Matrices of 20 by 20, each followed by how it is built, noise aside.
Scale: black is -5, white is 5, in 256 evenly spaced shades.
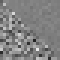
lower triangular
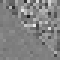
upper triangular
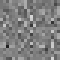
low rank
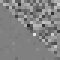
upper triangular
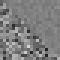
lower triangular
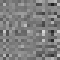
low rank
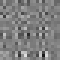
low rank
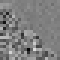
lower triangular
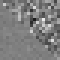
upper triangular
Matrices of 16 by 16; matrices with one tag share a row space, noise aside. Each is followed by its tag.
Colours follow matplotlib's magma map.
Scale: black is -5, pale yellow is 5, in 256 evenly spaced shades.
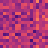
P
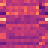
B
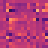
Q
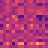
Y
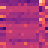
B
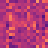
Q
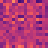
Y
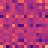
Y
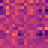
Y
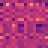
Y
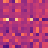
P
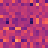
P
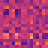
P
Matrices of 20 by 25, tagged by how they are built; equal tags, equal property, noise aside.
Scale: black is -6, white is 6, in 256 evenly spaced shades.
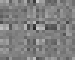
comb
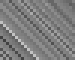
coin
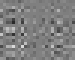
comb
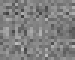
comb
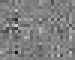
comb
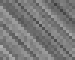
coin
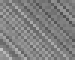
coin
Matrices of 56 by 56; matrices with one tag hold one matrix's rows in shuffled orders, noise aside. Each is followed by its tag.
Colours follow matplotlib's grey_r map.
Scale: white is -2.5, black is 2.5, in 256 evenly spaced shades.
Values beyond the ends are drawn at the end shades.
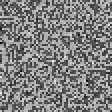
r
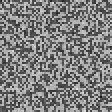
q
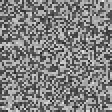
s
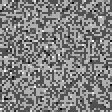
r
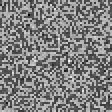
r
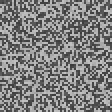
r
